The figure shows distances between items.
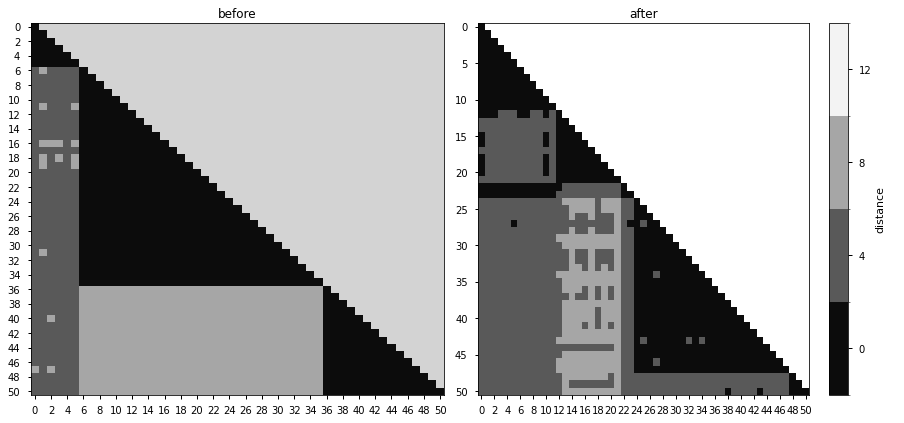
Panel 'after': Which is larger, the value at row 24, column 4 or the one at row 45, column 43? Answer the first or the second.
the first
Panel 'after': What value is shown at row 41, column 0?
4
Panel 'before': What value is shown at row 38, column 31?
8
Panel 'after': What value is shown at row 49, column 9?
4
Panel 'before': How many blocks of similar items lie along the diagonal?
3
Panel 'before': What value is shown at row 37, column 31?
8
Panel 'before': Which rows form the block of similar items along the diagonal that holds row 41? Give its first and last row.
36 to 50
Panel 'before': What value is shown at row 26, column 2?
4
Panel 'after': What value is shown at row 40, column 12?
4
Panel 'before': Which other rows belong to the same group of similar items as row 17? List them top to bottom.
6, 7, 8, 9, 10, 11, 12, 13, 14, 15, 16, 18, 19, 20, 21, 22, 23, 24, 25, 26, 27, 28, 29, 30, 31, 32, 33, 34, 35
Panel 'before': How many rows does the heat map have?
51
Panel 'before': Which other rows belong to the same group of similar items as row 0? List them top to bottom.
1, 2, 3, 4, 5
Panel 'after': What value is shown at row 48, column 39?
4
